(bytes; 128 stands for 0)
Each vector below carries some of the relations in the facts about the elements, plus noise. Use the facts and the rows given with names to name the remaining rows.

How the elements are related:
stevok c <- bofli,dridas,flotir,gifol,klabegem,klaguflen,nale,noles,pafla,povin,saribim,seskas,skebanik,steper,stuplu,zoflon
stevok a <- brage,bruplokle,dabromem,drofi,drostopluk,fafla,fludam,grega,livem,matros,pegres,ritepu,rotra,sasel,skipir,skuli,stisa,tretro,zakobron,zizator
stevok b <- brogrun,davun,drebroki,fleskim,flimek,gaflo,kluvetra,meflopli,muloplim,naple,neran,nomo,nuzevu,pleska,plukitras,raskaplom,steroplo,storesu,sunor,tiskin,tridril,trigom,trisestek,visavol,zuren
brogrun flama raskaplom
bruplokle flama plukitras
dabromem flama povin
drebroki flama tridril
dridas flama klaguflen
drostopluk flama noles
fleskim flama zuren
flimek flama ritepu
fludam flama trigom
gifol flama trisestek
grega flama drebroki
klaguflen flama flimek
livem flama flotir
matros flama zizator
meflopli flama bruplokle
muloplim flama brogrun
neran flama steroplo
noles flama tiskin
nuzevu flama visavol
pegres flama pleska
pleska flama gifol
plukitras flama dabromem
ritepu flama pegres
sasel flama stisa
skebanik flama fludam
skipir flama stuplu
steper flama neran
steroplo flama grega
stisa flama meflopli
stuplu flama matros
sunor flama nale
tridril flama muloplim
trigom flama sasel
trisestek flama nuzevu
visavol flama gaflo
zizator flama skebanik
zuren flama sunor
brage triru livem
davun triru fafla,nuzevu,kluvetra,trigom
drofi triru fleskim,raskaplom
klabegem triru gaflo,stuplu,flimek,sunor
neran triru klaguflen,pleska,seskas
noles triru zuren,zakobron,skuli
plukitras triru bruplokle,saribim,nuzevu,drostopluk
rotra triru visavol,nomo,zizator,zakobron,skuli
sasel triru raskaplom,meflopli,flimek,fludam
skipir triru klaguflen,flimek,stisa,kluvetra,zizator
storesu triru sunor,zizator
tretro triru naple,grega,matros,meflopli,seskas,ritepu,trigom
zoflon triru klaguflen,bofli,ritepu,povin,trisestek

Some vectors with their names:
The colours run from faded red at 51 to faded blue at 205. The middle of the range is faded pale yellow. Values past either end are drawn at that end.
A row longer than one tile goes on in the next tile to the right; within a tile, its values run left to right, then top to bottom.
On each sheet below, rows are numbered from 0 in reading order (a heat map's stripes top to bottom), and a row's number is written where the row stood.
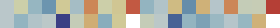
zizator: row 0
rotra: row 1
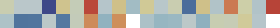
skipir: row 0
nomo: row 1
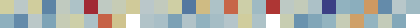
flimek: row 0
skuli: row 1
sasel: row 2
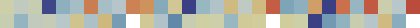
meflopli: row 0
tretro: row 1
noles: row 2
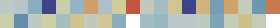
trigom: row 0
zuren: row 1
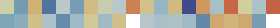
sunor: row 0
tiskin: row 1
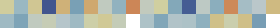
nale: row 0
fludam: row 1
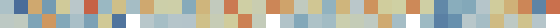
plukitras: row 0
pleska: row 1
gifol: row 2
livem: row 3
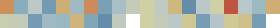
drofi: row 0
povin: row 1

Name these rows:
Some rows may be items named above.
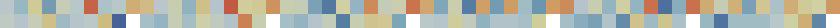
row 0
bruplokle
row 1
pegres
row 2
skebanik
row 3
fleskim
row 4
raskaplom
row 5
gaflo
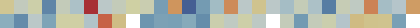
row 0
flimek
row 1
klabegem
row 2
stisa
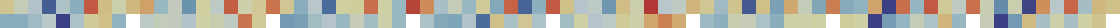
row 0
stuplu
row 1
ritepu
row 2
flotir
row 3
raskaplom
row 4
klaguflen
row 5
nale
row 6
noles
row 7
davun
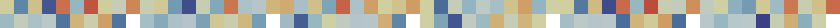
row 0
drostopluk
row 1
fludam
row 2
nuzevu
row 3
brage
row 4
drostopluk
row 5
zizator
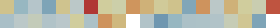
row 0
dridas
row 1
visavol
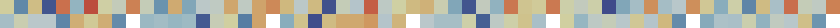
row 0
drostopluk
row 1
storesu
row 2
neran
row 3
matros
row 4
meflopli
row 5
saribim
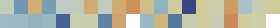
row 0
storesu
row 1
zoflon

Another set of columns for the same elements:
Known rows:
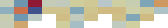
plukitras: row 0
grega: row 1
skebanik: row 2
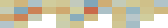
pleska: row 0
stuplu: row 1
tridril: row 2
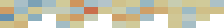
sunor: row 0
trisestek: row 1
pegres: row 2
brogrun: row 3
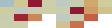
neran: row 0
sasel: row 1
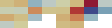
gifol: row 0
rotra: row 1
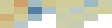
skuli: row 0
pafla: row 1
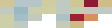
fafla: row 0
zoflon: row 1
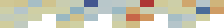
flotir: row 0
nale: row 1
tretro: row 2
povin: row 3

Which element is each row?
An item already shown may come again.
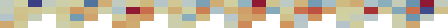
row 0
fleskim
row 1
fludam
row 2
drofi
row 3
stuplu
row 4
skipir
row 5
raskaplom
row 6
gaflo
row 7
plukitras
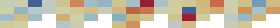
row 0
nale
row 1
visavol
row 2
klabegem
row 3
klaguflen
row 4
meflopli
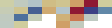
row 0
bruplokle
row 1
noles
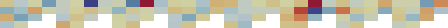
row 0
nuzevu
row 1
fleskim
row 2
davun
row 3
stisa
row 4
drostopluk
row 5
rotra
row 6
zizator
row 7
matros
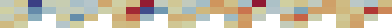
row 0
zuren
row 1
trigom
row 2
rotra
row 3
dridas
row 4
storesu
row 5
ritepu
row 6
flimek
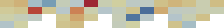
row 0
gaflo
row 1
brage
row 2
bruplokle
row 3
tiskin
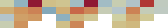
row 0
skipir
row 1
klabegem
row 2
brage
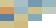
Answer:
sunor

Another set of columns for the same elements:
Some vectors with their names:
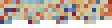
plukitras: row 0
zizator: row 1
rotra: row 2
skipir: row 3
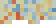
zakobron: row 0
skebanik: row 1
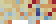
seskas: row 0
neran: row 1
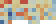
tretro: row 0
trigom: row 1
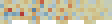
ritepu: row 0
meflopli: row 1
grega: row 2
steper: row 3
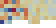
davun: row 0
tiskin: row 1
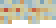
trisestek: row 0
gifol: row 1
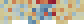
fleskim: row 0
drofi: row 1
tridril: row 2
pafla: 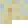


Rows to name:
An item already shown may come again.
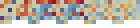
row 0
skipir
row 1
drofi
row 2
drofi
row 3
flimek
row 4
trigom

